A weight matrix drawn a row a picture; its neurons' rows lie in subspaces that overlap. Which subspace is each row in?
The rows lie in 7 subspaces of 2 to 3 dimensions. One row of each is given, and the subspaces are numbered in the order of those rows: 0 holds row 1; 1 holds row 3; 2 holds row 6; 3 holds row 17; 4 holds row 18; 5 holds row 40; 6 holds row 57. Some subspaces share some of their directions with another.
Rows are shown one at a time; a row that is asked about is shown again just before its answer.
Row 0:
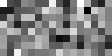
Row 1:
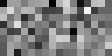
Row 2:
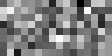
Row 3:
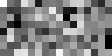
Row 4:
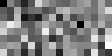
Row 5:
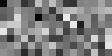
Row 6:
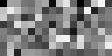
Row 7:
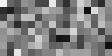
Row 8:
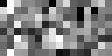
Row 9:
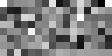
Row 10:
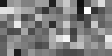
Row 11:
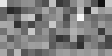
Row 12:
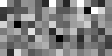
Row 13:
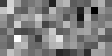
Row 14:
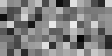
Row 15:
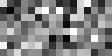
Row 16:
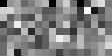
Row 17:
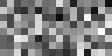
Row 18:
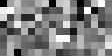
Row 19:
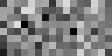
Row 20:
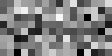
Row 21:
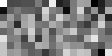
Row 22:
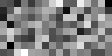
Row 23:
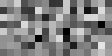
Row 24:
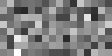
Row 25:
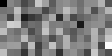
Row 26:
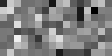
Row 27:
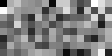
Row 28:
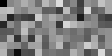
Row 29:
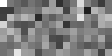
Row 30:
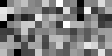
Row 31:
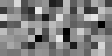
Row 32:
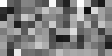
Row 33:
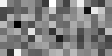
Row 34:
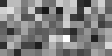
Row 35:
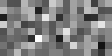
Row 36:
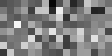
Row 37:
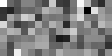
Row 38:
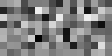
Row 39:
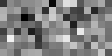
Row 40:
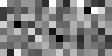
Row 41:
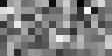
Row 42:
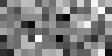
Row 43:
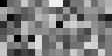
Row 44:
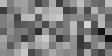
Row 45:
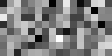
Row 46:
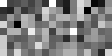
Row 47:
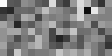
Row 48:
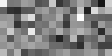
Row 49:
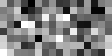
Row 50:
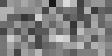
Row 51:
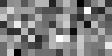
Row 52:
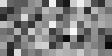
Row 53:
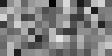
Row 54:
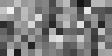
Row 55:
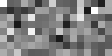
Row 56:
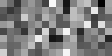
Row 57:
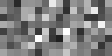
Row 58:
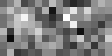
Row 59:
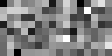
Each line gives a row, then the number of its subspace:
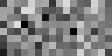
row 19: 0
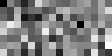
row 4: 1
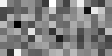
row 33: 5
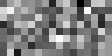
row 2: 1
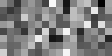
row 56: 6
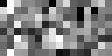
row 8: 3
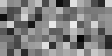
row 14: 2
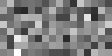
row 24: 3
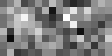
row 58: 1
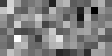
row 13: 3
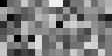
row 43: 4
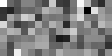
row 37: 4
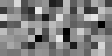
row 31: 6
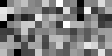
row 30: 4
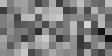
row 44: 3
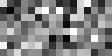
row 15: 5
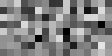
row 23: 6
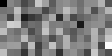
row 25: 1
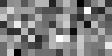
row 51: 0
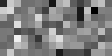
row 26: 3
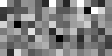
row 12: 5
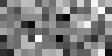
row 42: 0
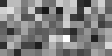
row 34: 5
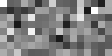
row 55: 2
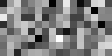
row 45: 6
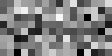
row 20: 3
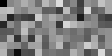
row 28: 4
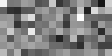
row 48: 2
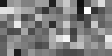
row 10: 6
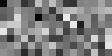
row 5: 1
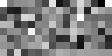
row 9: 2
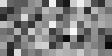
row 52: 2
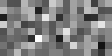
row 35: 6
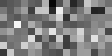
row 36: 5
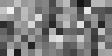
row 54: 1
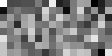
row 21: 0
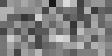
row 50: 1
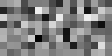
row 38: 6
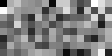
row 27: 0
